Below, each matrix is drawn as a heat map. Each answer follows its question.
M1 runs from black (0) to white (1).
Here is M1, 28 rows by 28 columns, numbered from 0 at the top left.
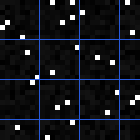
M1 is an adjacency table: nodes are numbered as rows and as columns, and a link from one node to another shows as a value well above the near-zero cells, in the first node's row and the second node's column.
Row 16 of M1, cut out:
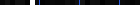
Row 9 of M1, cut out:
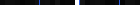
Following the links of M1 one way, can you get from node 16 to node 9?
no
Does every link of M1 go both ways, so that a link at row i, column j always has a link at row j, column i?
no
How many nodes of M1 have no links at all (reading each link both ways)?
2
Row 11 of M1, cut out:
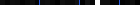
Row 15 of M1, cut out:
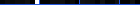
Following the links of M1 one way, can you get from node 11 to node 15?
yes
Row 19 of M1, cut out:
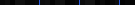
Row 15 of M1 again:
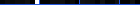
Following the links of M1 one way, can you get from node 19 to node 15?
yes
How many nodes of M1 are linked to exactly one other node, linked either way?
6
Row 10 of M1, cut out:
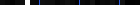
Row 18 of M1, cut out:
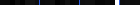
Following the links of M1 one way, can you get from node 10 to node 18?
no
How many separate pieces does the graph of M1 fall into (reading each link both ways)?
6
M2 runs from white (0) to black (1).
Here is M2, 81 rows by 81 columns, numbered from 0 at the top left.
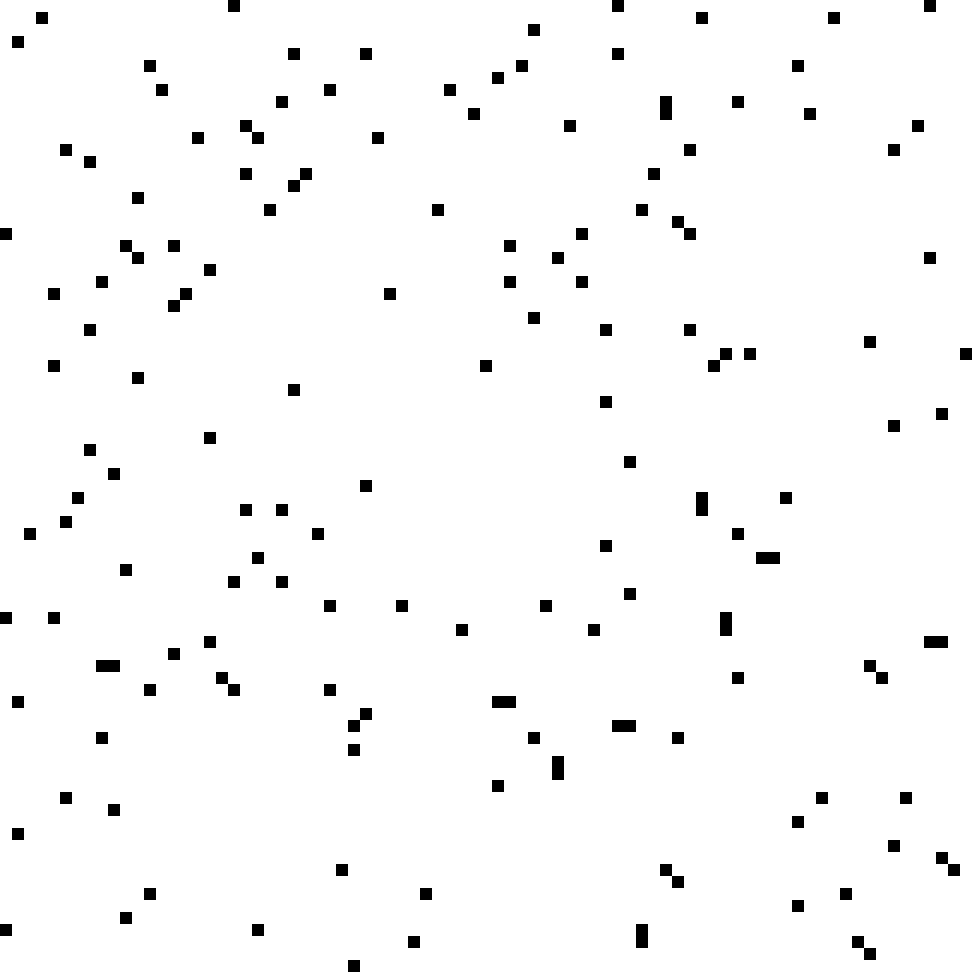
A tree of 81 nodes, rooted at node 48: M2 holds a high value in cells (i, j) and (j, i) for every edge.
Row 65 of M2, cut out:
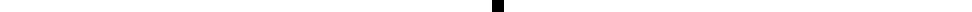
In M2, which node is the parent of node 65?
41
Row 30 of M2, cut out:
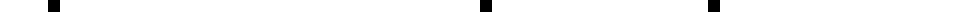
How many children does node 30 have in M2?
2
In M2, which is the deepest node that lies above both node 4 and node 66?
19
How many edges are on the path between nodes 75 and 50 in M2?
6
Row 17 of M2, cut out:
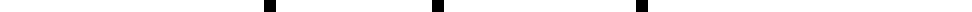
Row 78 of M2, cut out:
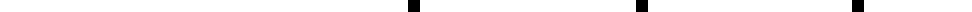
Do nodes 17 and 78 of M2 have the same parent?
yes
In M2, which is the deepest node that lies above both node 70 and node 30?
19
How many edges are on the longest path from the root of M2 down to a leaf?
6
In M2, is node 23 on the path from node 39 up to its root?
yes
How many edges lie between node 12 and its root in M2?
3
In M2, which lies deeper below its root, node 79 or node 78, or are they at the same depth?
the same depth
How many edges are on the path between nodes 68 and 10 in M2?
10
